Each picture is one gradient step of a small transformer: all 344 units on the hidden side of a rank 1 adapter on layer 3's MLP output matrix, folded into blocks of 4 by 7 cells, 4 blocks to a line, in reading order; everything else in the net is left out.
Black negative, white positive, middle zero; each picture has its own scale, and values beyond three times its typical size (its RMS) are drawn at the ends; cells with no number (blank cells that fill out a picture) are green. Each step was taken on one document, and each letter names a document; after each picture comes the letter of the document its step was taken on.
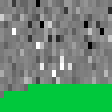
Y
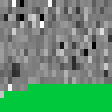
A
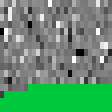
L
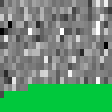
L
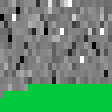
Y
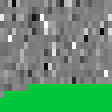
Y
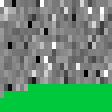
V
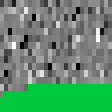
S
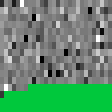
S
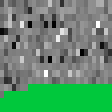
L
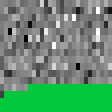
S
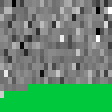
S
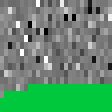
V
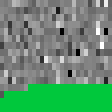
L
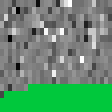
Y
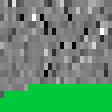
A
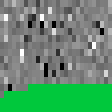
A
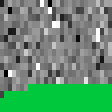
S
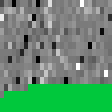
V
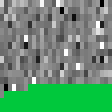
S
